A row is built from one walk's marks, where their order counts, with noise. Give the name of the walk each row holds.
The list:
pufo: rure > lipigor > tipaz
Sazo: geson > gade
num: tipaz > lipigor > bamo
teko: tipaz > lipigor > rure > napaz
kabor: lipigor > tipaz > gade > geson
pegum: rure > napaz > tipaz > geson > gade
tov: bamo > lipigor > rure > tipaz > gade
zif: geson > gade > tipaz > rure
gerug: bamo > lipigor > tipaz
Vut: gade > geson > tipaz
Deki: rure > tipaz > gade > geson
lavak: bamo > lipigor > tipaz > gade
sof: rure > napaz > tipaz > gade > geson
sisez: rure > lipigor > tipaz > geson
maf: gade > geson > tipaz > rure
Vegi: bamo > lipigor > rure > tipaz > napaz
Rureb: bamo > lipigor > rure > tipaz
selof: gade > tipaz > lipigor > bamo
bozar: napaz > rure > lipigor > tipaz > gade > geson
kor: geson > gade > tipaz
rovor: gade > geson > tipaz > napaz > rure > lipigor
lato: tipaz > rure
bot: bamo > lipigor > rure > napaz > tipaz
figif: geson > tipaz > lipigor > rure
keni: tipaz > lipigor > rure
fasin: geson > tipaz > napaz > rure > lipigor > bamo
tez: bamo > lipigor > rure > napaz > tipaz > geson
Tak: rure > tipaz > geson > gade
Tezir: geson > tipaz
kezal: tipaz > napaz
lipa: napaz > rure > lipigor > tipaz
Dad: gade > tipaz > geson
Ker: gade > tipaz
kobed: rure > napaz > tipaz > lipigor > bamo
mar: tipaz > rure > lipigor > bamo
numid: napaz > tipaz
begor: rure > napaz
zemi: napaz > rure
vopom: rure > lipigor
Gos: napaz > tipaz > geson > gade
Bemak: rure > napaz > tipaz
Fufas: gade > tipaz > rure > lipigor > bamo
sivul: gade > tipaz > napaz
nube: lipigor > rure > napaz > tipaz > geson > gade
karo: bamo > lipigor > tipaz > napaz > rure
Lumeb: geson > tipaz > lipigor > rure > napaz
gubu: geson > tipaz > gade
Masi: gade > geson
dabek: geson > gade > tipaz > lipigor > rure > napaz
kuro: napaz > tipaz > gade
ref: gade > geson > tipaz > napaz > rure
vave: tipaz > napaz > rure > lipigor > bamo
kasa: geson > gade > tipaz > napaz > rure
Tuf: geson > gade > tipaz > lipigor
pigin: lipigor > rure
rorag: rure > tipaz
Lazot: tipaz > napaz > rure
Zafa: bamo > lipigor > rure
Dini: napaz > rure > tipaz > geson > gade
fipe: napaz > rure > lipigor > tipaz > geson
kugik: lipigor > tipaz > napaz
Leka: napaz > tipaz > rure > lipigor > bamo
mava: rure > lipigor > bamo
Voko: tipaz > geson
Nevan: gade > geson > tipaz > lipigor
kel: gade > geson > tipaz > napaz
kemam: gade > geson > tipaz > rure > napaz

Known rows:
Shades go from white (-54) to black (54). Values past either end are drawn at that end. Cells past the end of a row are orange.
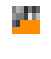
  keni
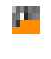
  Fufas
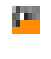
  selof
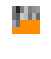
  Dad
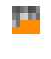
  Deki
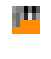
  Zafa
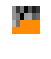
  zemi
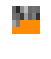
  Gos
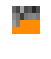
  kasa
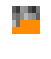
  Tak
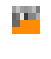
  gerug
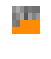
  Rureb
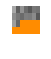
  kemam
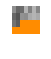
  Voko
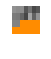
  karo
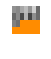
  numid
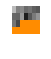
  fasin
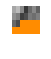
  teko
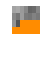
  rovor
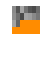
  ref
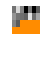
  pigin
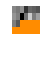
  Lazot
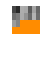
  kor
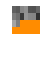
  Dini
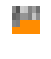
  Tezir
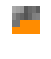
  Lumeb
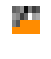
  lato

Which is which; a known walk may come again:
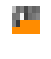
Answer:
Fufas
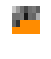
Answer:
vave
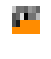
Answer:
num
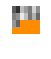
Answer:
Ker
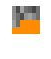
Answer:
ref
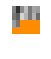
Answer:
Dad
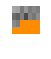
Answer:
tez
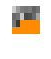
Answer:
kobed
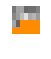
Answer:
rorag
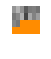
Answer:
Rureb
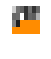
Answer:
mava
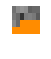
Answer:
nube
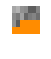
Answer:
rovor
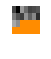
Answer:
Sazo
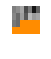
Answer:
figif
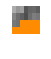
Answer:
Lumeb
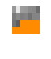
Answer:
lipa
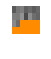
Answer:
tov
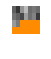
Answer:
Gos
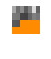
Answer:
kezal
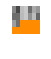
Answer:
Vut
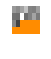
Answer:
Nevan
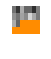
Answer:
maf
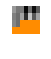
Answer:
Zafa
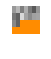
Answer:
sisez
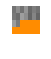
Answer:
bozar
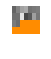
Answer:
Tuf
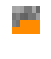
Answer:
bot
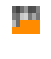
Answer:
Deki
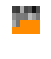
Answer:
zif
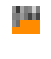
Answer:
sivul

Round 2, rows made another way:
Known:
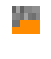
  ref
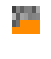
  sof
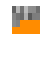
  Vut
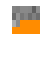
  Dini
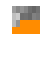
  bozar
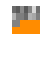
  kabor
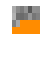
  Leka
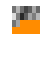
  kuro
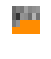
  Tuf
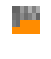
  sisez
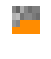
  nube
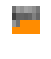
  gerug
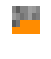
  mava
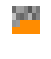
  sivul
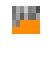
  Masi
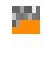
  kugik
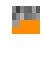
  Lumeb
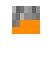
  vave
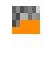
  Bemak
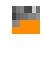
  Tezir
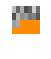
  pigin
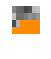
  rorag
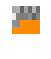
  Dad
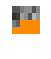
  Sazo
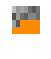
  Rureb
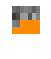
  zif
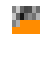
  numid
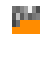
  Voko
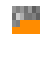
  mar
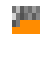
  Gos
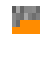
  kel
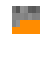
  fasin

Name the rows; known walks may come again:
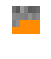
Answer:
fasin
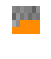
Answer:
Dini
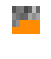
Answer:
gubu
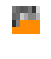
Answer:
begor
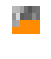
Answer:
lipa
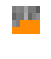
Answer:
maf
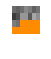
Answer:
zif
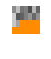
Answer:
Ker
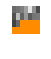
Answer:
Voko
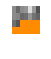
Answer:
num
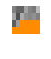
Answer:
kobed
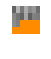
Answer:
Vut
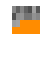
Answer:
figif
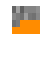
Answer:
ref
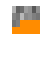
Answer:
vave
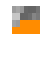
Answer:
fipe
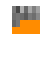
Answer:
vopom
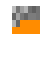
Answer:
tov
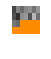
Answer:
kor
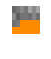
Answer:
pufo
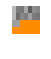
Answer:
Fufas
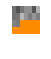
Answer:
pegum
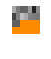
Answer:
Lazot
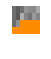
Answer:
dabek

